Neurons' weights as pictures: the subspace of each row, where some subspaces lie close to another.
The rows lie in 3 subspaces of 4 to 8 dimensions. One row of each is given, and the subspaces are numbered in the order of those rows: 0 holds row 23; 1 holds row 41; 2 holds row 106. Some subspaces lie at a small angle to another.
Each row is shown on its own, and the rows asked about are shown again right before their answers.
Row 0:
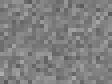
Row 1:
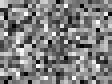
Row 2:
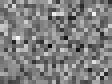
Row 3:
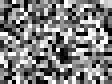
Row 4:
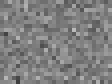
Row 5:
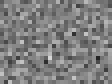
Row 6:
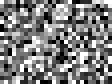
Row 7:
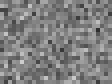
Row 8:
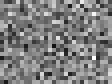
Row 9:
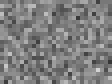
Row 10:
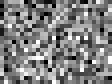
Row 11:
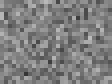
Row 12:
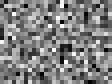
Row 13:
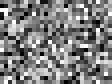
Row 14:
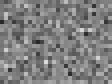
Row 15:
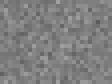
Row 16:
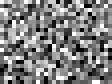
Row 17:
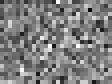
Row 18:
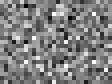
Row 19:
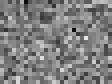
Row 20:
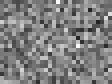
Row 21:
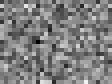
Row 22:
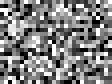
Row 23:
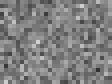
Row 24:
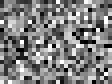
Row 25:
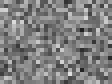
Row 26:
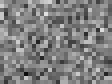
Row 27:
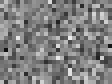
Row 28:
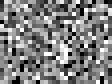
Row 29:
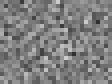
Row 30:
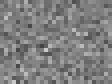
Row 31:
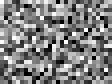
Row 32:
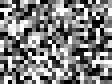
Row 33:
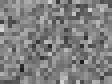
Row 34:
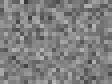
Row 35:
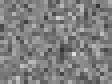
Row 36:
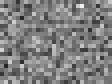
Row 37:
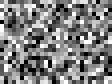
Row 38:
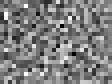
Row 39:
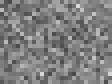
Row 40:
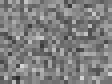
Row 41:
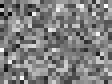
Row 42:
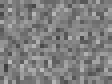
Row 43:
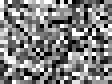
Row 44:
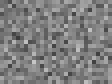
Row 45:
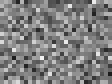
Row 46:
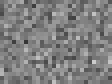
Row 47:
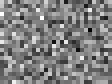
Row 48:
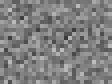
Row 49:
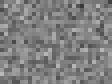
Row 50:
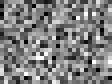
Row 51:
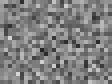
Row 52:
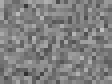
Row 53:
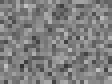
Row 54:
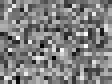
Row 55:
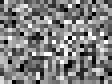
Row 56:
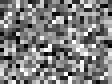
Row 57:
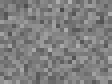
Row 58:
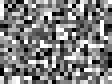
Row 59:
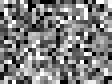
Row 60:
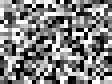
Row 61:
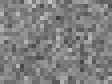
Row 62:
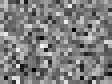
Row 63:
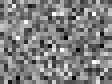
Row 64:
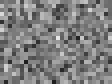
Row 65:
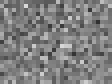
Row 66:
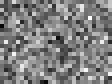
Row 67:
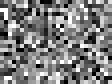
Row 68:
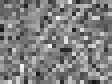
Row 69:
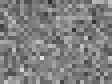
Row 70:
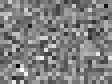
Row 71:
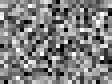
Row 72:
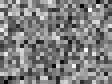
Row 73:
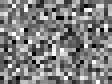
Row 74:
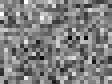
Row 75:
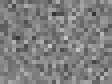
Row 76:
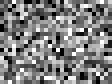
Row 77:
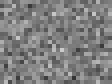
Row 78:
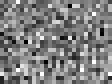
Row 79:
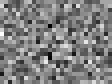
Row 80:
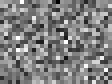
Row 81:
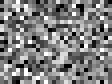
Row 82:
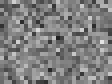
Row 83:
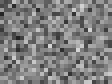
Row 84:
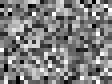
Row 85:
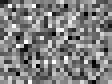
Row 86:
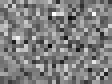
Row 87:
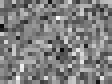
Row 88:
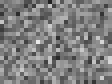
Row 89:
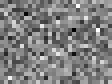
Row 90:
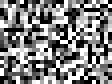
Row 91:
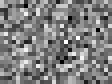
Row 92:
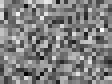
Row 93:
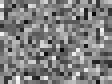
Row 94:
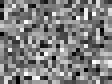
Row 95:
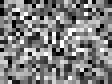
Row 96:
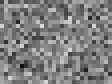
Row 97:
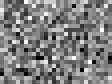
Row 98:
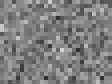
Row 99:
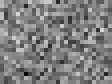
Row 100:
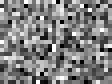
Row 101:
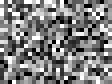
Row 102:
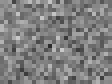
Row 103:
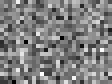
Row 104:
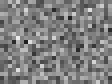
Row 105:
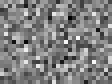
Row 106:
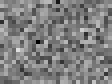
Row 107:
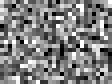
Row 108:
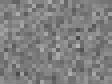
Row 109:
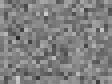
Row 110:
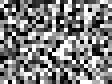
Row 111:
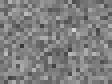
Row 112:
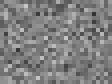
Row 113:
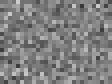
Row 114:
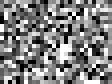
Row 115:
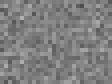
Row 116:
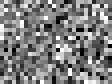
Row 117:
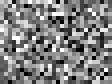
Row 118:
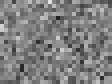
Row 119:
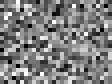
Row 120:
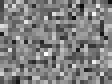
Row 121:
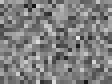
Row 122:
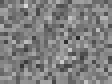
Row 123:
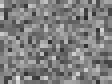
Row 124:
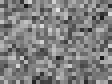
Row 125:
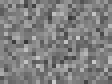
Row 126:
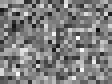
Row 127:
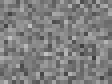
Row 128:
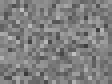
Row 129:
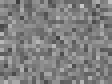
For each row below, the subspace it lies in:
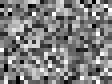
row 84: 1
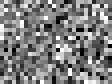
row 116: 2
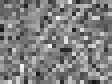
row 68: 2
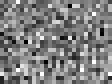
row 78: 1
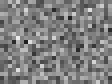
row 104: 1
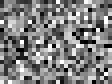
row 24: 2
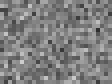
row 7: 0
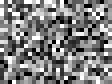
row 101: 1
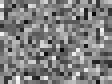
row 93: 0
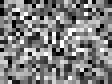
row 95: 1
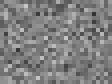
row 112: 1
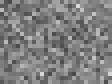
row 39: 1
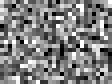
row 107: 2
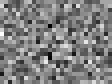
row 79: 2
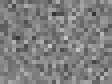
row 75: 0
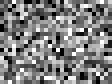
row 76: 1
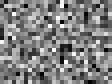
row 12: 2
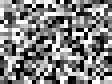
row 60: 0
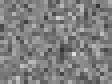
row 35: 2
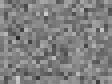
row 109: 1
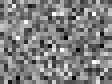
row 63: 0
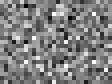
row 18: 0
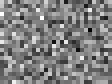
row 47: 1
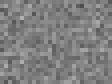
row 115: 0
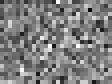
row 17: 2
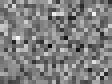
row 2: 0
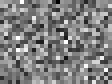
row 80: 2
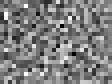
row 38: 2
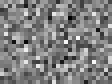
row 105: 0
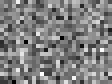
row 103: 1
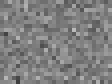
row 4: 1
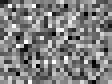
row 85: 2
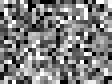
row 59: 2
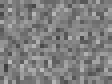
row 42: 1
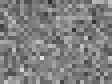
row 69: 1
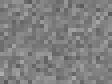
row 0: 2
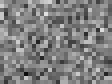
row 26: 0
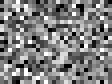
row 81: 1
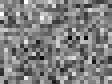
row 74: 1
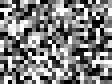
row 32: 0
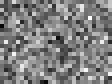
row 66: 1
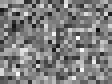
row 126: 2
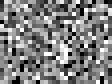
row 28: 1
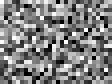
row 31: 0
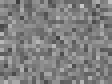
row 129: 1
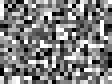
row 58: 0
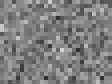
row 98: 0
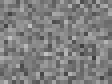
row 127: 1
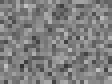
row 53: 0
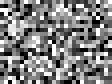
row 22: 0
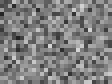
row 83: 1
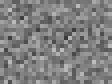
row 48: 1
